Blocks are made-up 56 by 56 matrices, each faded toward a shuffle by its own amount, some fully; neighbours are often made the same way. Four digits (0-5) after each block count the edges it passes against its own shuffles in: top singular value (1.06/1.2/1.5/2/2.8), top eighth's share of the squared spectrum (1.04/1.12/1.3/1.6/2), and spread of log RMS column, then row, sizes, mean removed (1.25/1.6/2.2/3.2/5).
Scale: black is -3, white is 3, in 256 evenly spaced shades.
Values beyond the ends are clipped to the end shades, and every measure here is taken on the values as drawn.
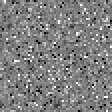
1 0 0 0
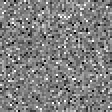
0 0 0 0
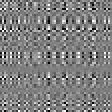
5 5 4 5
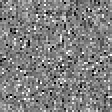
1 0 0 0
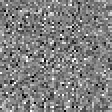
3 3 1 1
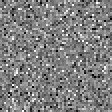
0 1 0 0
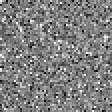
2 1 0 0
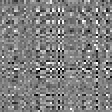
5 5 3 4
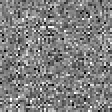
4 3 2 1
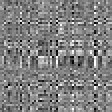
5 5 4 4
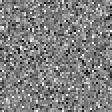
1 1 0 0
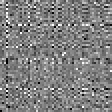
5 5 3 3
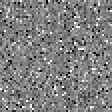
2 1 0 0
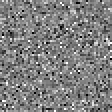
0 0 0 0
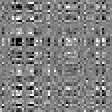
5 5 4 3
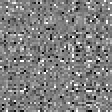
4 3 2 2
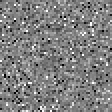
2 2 0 0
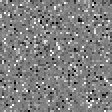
0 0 0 0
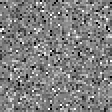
0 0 0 0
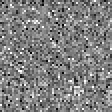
2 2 0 0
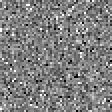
1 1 0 0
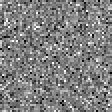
0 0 0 0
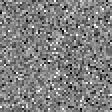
0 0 0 0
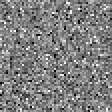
2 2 0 0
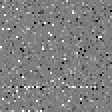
2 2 0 0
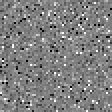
1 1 1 0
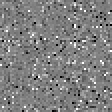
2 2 0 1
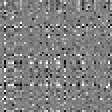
5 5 3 3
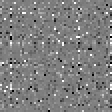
4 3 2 2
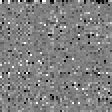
3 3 1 2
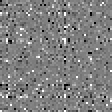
4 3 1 2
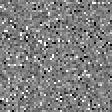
1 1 0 0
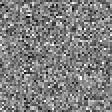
3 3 1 1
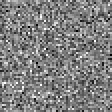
1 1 0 0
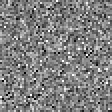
1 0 0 0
